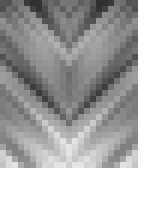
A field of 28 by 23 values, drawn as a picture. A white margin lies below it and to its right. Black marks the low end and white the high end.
The ninth with the highest average is the bottom middle. The field climbs toward the bottom. It is mirror symmetric from left to right. The values follow a bell shape.
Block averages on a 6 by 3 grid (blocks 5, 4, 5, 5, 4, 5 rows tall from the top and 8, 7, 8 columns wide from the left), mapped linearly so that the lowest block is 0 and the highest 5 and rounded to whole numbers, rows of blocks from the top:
0 0 0 | 1 2 1 | 0 1 0 | 1 0 1 | 2 3 2 | 3 5 3
